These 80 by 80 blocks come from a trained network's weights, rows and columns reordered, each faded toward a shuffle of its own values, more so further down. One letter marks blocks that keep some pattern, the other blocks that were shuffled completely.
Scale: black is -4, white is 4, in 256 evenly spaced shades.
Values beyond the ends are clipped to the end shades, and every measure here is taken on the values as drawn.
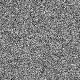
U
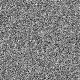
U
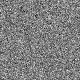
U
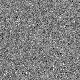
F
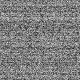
F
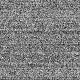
F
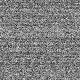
F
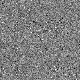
F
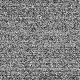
F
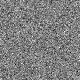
U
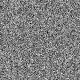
U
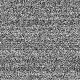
F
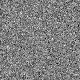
U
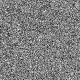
U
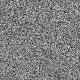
U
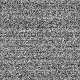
F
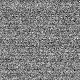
F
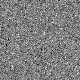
U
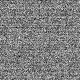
F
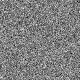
U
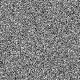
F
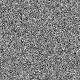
U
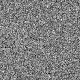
U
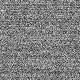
F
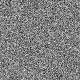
U
